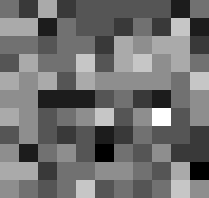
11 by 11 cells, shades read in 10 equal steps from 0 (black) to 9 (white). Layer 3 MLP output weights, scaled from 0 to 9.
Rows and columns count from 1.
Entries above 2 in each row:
8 7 9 11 11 6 11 7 7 9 11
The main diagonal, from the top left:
4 6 3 4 6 3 3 4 5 6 5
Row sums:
34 39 46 55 57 32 55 31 34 45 49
